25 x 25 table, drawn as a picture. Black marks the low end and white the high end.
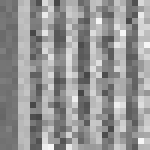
A vertical seam about 20% of the way across splits the table, and the left part is calmer. Stripes running up and down repeat 6 times from left to right. On average the colour sits 60% of the way up the scale.
